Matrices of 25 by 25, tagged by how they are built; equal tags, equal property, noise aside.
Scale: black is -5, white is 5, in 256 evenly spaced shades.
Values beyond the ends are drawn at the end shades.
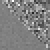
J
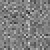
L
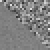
J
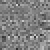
L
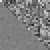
J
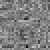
L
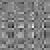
L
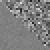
J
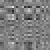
L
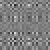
L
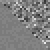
J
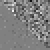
J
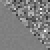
J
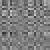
L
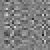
L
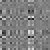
L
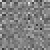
L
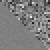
J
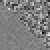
J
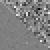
J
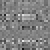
L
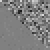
J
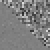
J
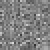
L
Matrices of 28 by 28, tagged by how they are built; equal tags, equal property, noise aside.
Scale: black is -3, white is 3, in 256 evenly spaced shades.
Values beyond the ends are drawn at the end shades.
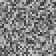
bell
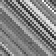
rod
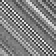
rod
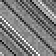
rod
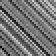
rod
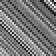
rod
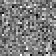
bell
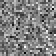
bell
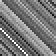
rod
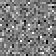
bell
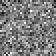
bell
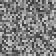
bell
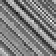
rod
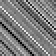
rod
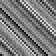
rod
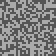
bell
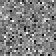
bell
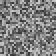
bell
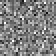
bell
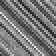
rod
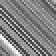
rod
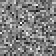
bell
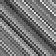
rod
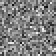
bell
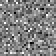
bell
